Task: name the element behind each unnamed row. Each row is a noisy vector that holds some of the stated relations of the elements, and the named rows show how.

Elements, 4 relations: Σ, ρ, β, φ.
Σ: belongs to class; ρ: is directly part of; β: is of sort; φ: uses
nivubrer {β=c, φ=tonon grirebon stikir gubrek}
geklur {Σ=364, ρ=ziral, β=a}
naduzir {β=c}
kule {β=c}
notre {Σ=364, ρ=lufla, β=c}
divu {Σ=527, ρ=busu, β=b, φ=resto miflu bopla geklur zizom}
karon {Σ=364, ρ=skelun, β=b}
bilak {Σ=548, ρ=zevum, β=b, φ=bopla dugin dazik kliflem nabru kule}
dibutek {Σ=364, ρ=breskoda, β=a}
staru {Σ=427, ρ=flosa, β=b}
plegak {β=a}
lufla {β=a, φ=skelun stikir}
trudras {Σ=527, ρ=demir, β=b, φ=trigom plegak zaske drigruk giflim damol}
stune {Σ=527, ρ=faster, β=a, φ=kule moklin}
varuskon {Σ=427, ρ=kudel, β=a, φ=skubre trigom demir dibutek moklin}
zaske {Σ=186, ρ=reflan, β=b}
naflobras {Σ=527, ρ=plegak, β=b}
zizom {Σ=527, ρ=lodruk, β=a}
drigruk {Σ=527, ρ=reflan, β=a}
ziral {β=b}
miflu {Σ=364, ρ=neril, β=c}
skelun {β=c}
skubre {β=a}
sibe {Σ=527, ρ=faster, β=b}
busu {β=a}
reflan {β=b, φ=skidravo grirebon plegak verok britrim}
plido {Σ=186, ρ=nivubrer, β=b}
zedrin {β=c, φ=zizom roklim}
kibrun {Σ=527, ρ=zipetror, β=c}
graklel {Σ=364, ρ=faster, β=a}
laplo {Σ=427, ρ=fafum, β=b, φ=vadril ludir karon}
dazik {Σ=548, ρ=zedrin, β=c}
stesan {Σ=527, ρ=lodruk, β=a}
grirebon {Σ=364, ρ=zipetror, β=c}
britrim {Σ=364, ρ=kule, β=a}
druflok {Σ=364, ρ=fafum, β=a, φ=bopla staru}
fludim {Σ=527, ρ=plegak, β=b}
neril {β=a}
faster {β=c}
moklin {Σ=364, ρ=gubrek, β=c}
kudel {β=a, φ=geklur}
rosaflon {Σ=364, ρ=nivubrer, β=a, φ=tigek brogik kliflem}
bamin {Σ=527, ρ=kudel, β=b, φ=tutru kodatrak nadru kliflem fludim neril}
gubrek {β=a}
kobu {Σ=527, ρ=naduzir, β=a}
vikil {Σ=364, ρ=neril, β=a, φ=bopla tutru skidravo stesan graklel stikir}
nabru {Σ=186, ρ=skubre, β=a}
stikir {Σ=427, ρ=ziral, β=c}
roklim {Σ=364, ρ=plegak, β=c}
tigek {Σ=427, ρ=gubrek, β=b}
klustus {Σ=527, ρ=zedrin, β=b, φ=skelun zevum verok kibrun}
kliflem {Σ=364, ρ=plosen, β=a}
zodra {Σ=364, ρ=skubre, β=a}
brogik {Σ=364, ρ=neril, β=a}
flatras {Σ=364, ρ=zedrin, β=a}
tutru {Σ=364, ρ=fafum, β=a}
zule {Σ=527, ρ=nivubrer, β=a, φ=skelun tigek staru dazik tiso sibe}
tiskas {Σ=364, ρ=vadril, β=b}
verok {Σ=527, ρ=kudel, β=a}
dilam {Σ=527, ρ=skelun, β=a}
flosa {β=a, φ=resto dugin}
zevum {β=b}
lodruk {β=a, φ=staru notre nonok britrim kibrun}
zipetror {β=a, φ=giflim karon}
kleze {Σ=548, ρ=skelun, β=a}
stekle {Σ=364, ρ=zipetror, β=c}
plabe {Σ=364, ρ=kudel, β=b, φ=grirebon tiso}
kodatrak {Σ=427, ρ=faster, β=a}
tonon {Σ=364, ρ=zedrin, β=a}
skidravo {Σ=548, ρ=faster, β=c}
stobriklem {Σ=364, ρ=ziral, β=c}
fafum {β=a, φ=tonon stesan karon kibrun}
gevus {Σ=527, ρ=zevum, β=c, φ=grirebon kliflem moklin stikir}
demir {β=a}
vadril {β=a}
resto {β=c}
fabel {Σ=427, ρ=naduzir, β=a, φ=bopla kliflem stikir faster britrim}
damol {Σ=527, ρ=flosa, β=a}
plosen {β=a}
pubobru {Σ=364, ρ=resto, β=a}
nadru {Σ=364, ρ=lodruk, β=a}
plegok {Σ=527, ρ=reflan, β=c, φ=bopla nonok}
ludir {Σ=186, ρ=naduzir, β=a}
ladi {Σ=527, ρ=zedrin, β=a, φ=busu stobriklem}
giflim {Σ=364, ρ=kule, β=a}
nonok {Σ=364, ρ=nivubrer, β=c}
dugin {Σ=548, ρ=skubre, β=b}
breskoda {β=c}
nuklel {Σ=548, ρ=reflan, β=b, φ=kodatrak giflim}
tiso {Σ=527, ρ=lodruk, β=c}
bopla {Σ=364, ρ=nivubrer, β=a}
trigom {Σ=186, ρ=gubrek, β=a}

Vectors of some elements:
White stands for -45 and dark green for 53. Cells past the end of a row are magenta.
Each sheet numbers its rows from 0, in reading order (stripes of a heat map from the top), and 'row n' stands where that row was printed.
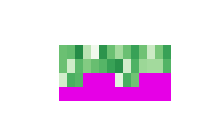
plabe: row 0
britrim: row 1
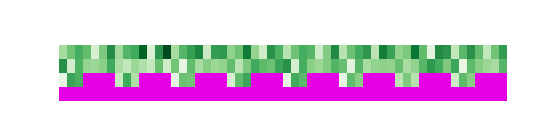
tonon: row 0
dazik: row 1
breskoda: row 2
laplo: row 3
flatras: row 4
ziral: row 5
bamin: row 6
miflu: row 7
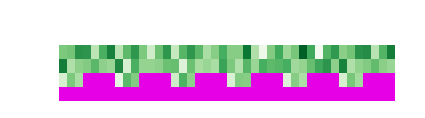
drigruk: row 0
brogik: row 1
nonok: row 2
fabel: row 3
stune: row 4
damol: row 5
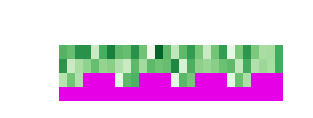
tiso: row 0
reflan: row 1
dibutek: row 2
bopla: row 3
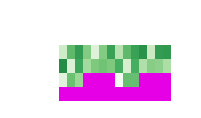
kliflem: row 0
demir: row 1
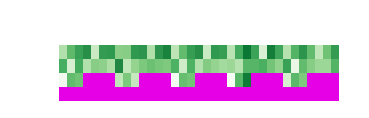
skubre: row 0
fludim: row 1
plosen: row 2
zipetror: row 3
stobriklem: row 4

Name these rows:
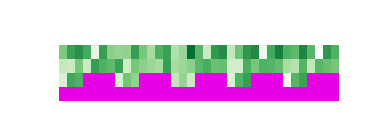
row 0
nivubrer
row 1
staru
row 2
divu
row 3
zedrin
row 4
lufla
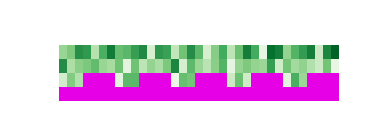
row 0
zizom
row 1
skelun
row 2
graklel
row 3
bilak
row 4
kleze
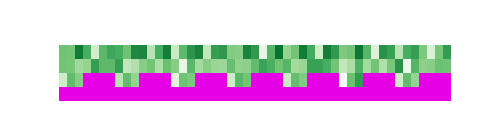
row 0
zule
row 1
kibrun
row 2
resto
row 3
ladi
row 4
trudras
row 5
lodruk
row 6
moklin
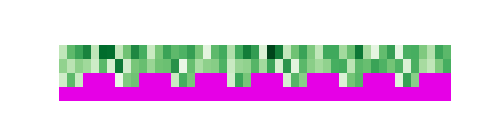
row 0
dugin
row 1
kodatrak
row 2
grirebon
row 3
nuklel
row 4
tiskas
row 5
varuskon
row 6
plido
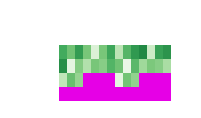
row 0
stikir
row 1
kule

